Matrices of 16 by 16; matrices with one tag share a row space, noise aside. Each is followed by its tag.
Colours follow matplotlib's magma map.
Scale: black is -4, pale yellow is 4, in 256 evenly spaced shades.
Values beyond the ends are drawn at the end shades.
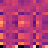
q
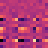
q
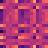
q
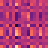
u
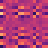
q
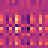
u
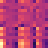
q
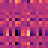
u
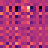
u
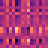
u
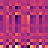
u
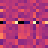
q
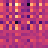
u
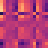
q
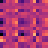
q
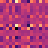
u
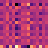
u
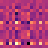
u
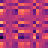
q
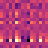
u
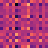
u
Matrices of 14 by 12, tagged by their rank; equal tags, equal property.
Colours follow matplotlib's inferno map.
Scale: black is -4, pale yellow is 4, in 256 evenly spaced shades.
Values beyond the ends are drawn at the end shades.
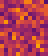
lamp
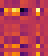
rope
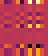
rope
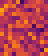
lamp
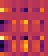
rope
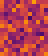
lamp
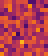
lamp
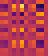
rope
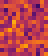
lamp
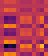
rope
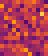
lamp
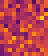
lamp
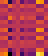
rope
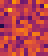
lamp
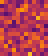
lamp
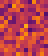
lamp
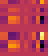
rope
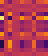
rope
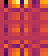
rope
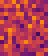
lamp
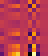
rope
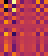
rope
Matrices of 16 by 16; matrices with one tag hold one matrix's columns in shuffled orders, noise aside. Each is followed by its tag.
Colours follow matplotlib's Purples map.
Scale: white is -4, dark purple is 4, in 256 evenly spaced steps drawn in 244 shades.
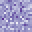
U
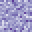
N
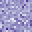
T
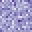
N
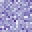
N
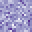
T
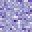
N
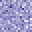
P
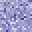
U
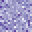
T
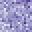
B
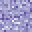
U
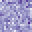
B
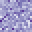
N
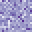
N
